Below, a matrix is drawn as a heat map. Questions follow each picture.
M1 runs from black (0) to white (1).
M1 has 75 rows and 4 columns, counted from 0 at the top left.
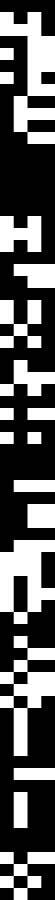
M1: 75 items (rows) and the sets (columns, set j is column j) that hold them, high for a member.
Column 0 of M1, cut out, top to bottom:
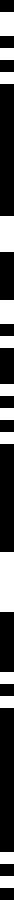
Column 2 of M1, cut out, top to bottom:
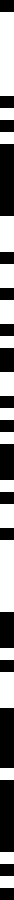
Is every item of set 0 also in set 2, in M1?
yes
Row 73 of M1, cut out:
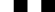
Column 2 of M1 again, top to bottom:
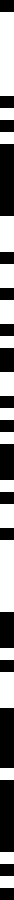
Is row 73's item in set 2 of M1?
yes
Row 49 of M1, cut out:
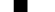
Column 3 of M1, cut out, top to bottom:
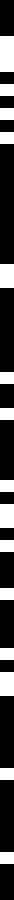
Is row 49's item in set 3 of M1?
yes
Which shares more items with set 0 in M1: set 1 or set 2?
set 2
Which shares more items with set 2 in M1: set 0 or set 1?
set 0
